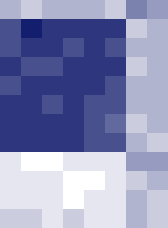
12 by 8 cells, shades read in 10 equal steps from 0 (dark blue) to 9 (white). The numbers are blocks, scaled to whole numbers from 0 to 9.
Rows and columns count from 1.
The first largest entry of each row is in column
2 7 7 7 7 7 7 8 2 4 4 3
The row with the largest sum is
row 10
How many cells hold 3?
1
